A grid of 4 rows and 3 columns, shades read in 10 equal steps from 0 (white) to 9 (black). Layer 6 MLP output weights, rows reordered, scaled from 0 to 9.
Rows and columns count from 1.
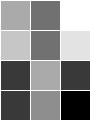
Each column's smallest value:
2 3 0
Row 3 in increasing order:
3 7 7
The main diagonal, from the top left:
3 5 7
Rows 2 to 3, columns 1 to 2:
2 5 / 7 3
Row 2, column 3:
1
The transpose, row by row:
3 2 7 7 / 5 5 3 4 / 0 1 7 9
